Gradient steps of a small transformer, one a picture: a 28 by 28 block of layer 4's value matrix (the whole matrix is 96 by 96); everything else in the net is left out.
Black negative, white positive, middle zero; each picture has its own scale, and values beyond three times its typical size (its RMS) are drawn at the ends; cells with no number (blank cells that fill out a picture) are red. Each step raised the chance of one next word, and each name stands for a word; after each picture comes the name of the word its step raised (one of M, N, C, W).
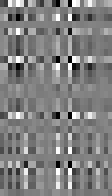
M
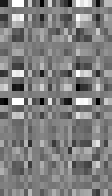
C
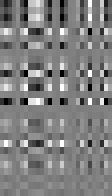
C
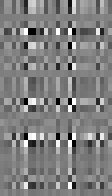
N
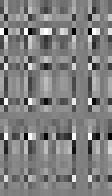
N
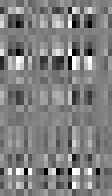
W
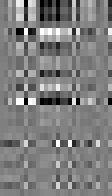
C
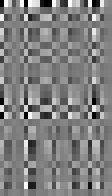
M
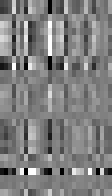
W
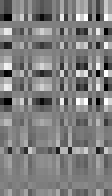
C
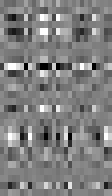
N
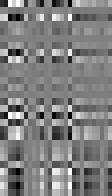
M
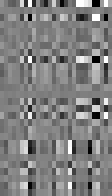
M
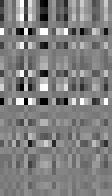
C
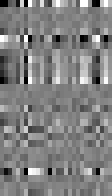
W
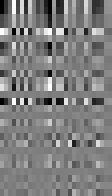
C
